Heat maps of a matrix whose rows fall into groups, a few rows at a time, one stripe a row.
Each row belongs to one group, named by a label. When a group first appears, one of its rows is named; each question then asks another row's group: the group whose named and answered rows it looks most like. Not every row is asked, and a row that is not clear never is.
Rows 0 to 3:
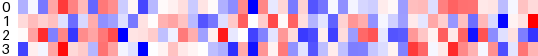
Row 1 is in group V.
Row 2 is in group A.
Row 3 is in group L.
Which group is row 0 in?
L
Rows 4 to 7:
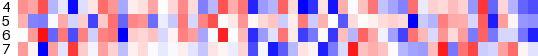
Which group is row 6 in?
A
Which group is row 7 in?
L
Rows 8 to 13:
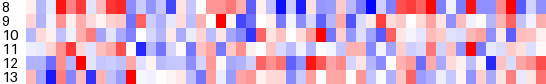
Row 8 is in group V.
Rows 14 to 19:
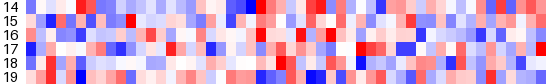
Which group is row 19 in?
A
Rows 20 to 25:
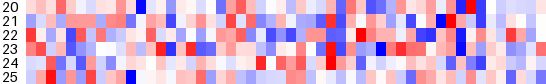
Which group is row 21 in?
A
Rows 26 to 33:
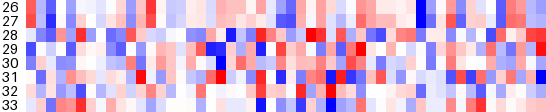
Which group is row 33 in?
L
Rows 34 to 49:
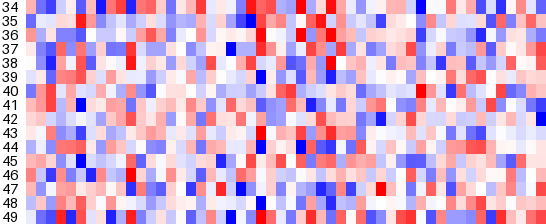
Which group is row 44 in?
L
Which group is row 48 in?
L
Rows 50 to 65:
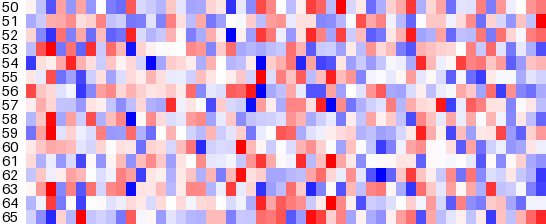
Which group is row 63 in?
A
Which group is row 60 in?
V
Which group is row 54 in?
L
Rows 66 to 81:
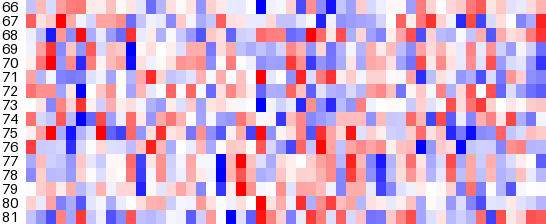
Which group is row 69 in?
A
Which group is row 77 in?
V
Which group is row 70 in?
A
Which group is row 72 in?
A
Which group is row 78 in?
V
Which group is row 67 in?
V
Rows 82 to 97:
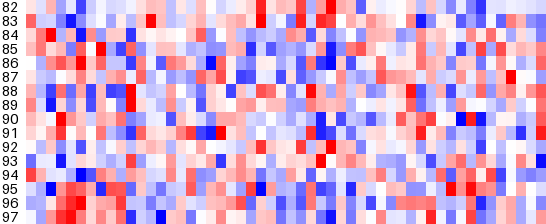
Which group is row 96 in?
V
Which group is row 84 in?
A
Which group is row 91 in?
V
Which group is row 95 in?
L
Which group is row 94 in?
A
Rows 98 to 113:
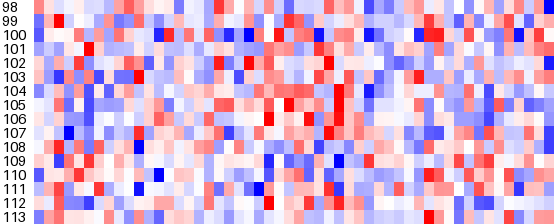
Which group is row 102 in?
V
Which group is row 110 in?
L
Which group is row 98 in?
V
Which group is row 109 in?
L
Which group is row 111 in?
A
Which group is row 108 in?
A
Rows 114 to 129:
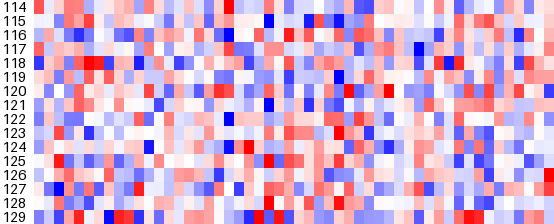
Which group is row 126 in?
V
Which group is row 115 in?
L
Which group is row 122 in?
V
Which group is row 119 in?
L
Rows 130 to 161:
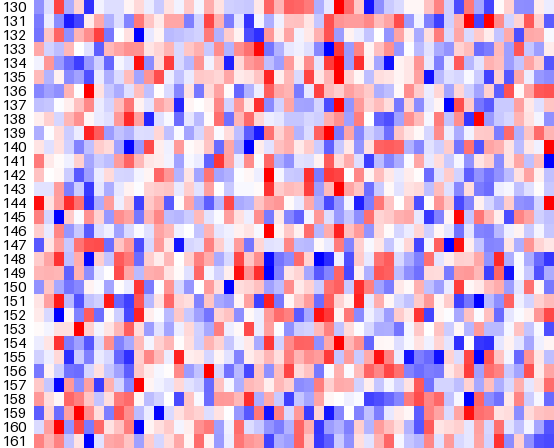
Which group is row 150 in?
V
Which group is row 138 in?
V
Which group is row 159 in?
L
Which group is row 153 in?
V
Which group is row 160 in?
A
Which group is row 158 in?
V
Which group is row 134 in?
V
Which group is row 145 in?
L
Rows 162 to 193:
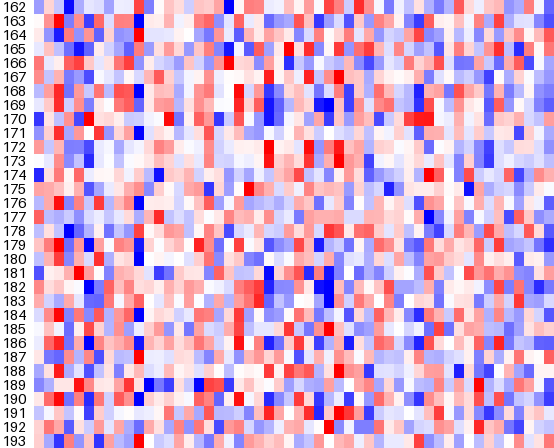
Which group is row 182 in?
A
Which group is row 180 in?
A
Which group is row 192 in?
A
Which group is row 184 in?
A
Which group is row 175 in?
V
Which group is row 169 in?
A
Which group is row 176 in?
A
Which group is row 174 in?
L
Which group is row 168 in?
A
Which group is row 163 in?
A
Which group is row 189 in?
V
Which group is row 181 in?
L
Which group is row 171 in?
A
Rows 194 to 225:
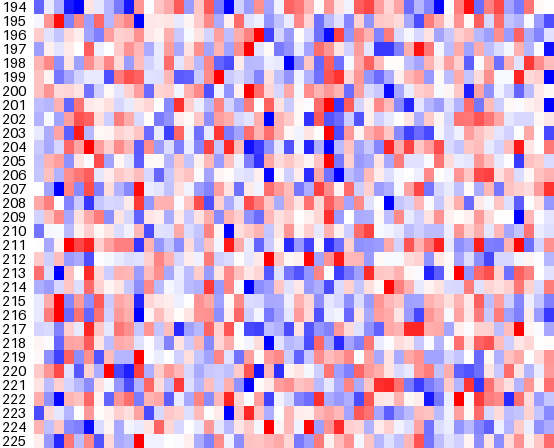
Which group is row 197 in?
V
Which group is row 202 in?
L
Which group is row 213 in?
L
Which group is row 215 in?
A
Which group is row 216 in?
A
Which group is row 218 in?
L
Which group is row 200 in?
V
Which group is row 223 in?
V
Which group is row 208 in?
V
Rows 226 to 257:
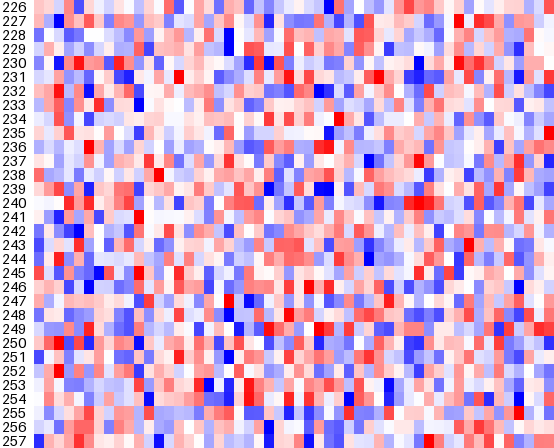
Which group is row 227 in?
L
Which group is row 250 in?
A
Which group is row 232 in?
A
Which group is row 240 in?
V
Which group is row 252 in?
A
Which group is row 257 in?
L
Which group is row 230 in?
L
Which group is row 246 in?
V
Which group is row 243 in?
L
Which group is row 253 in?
V
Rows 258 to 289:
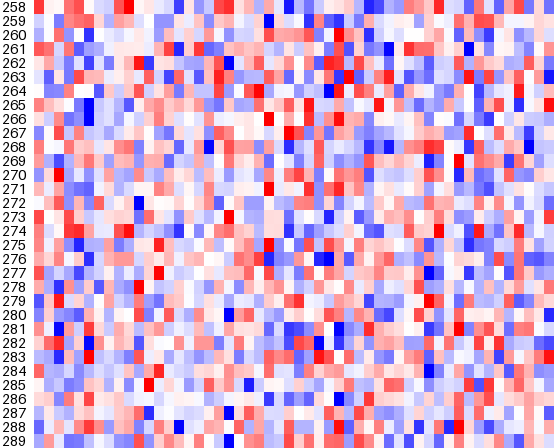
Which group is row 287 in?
V
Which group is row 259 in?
L
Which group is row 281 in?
L
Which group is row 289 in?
V
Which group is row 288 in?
A
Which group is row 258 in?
V
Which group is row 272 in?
A
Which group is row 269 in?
L
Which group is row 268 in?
V
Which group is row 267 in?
L
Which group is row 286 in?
L
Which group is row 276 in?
A
